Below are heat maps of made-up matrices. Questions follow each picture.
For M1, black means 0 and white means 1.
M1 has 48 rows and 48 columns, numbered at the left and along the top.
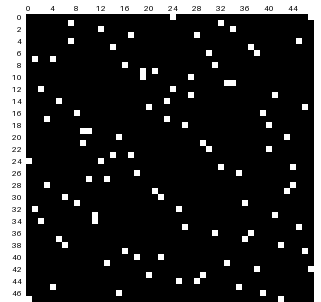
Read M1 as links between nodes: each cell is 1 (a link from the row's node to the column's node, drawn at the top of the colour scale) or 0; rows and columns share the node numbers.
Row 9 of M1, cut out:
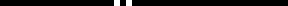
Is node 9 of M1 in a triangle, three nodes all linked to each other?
no
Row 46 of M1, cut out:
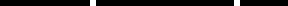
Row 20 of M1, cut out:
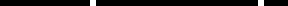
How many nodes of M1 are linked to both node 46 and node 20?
1
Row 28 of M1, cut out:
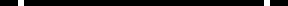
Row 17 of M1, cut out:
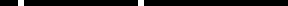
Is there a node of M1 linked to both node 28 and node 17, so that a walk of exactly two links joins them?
yes
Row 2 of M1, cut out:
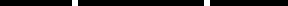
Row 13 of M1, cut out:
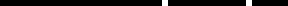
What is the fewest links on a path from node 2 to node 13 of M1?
5
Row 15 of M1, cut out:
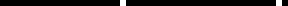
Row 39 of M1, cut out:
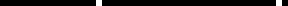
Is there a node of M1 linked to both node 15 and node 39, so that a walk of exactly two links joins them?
yes
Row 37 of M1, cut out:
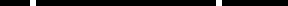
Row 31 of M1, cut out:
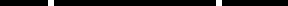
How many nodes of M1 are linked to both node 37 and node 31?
1
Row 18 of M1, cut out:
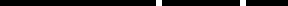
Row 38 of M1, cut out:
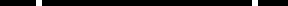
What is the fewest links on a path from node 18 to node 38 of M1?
5
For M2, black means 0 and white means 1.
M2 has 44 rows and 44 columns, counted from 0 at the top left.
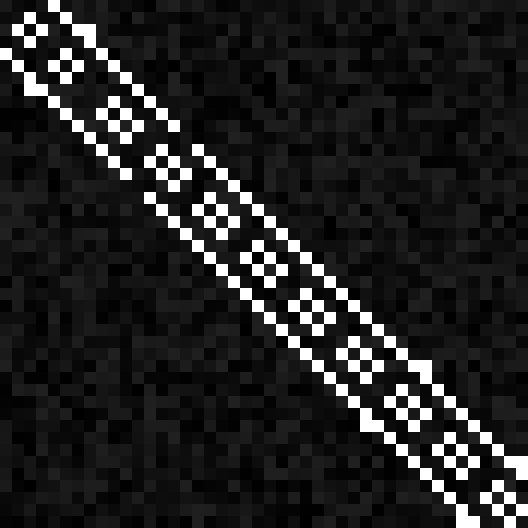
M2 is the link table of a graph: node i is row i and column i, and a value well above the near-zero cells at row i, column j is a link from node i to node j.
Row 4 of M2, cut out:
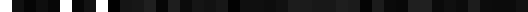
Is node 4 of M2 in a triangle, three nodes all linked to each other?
no
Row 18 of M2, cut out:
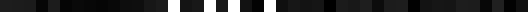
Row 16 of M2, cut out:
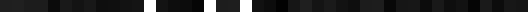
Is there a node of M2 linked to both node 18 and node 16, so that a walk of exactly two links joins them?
yes
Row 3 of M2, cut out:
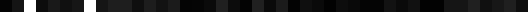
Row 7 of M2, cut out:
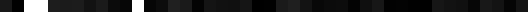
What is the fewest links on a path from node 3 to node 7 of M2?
1
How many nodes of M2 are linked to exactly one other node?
1
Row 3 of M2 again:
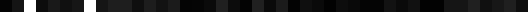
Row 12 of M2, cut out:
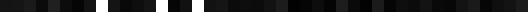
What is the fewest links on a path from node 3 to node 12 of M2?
6
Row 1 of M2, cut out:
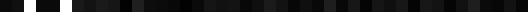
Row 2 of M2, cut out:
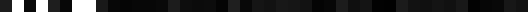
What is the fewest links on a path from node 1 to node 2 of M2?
1
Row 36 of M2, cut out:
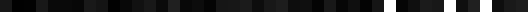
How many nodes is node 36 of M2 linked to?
3
